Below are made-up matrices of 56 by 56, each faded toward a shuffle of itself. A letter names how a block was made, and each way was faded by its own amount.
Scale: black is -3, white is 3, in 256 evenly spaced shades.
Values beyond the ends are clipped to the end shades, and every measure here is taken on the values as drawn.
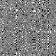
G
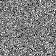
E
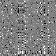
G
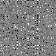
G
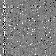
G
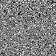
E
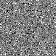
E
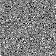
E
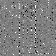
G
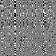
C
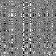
C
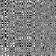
C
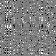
G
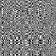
C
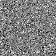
E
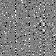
G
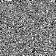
E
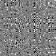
G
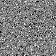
E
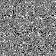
E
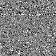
E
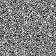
E
